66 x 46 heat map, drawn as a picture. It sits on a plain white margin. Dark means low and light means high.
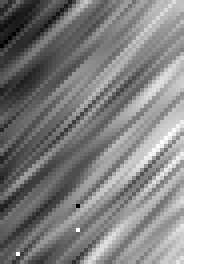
On average the colour sits 50% of the way up the scale. Three lone cells stand out: two far higher and one far lower than their neighbours. Streaks slant up to the right. The field climbs toward the right. The middle right is the ninth with the highest average. The ninth with the lowest average is the top left.
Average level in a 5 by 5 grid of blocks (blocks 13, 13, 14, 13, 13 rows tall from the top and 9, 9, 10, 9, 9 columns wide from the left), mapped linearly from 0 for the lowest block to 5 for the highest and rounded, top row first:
0 1 2 4 4
1 2 3 3 4
1 2 3 4 5
1 2 3 4 4
2 2 3 4 5
